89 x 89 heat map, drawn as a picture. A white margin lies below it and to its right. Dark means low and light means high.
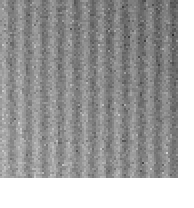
Histogram: bell-shaped. Slope: up to the bottom left. Odd rows or columns: none. Ninth with the lowest average: top right. Stripes: upright, repeating 11 times. Ninth with the highest average: bottom left.
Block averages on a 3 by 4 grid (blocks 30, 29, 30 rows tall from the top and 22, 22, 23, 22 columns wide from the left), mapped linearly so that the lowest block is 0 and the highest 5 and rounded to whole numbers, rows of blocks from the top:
3 2 1 0
4 3 2 1
5 4 3 2
